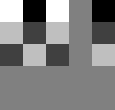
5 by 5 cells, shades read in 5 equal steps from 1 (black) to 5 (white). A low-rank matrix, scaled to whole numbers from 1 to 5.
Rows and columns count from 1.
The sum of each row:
15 15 15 15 15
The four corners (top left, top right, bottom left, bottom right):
5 1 3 3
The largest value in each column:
5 4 5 3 4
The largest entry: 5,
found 2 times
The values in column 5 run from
1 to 4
